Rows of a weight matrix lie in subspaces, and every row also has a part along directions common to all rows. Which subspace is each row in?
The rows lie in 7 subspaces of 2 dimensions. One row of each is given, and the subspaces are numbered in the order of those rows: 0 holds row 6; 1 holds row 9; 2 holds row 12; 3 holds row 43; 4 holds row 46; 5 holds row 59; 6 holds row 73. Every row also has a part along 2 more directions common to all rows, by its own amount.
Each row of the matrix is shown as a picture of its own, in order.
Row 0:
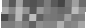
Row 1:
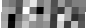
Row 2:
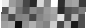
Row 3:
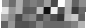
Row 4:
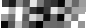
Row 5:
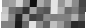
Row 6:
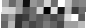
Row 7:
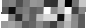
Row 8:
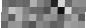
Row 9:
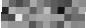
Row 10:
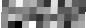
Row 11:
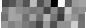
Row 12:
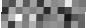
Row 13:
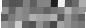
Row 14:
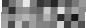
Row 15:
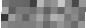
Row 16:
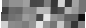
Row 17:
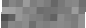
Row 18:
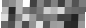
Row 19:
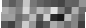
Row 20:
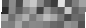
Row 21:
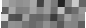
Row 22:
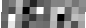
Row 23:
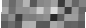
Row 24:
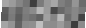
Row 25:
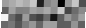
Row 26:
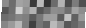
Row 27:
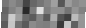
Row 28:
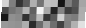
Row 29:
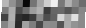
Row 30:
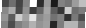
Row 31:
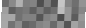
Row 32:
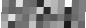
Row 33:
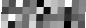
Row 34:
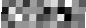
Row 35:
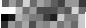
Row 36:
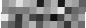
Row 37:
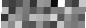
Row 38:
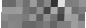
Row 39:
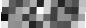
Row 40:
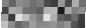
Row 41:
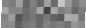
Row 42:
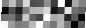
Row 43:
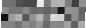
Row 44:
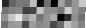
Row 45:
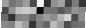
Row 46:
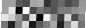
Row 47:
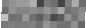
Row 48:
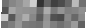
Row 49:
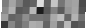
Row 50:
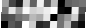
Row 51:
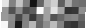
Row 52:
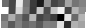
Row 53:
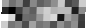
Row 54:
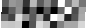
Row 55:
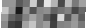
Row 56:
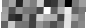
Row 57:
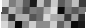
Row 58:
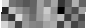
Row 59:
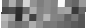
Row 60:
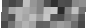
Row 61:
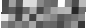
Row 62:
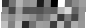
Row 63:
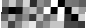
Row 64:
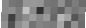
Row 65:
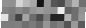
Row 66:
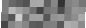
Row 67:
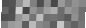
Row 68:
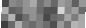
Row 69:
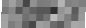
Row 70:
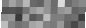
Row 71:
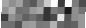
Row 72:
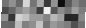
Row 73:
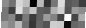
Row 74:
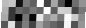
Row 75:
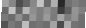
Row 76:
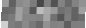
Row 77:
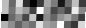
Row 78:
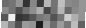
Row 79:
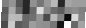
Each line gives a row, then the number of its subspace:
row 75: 4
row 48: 3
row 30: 6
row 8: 0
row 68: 1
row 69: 4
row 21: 3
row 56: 2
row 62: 4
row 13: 3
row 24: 5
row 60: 4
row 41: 0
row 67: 4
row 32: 2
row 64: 6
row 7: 2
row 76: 1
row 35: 2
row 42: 5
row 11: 0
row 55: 6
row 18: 0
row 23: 4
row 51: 1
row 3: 0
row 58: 1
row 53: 2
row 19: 4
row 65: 3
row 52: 5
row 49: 1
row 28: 1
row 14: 0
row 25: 3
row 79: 6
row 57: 1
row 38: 0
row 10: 3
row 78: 0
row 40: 1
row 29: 0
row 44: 6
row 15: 3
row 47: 3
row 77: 5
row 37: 3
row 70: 5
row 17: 2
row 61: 5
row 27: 6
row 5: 1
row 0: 5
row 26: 6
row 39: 1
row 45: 6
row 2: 1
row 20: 5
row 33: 2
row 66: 5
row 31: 4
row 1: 6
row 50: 4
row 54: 4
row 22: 6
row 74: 2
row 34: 2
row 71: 2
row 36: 3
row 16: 5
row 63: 0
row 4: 5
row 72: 0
